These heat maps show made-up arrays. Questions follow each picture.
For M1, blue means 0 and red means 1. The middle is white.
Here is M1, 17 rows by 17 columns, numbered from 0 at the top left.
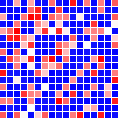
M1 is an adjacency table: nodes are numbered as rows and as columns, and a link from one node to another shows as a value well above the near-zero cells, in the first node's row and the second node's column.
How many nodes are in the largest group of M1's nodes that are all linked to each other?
5
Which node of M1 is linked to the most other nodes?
node 4
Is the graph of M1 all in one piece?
yes
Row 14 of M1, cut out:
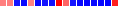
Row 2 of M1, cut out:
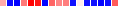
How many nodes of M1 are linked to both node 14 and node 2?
5
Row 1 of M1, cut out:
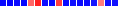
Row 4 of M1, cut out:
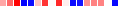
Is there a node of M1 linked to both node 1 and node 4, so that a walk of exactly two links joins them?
yes
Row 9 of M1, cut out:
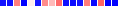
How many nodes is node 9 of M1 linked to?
7
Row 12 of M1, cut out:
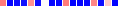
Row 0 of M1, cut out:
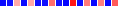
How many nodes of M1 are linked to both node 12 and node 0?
1
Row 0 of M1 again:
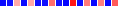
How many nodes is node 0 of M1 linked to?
7
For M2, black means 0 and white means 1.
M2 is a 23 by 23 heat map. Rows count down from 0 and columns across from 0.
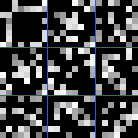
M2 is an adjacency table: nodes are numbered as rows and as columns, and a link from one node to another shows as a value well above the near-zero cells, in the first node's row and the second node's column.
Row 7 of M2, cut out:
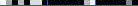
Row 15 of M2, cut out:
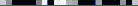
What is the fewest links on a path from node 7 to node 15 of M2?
1
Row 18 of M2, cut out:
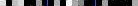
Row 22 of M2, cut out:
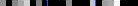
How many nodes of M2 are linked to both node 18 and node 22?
6
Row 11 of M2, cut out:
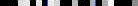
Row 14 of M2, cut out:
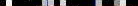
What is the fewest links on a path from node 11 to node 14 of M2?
2
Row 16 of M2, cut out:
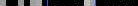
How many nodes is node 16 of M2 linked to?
6
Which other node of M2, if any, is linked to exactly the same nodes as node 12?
node 22
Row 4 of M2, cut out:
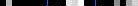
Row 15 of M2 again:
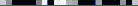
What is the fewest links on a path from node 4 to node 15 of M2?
2
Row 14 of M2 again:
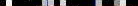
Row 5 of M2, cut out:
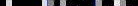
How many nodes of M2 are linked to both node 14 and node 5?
7
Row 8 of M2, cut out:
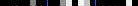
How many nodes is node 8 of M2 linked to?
6
